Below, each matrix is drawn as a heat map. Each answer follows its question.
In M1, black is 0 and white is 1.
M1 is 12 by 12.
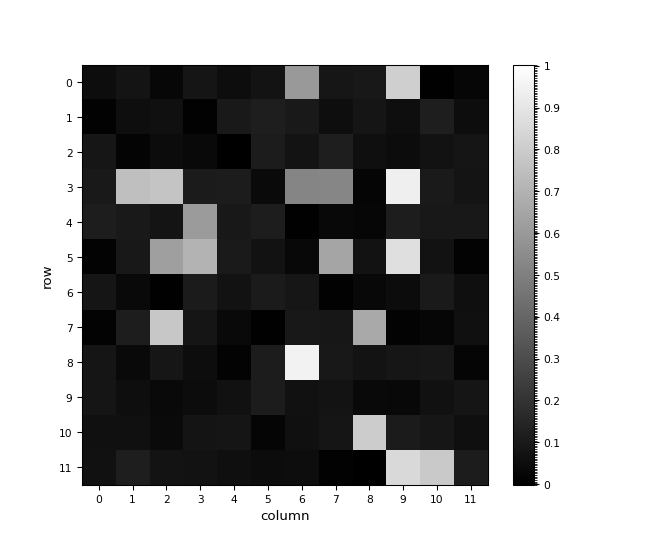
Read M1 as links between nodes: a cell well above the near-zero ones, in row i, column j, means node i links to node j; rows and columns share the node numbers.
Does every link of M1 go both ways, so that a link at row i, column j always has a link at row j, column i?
no
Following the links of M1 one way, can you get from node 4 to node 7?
yes
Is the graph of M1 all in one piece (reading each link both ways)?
yes
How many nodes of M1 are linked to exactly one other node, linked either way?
2
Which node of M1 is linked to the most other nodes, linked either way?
node 3
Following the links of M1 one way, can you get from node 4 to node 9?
yes
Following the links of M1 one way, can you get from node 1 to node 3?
no
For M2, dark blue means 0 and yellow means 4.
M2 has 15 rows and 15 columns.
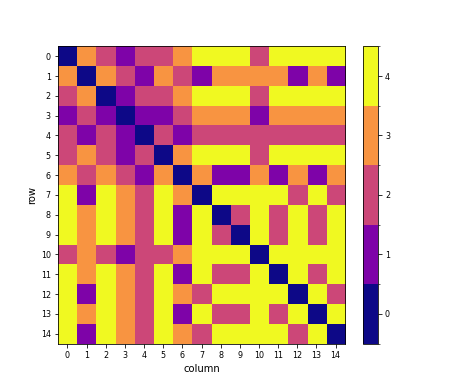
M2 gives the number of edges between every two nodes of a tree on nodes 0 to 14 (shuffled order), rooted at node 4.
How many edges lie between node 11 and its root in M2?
2
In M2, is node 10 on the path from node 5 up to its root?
no
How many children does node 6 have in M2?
4
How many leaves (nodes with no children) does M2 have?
11
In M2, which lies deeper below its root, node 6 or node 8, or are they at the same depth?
node 8
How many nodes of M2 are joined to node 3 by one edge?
5
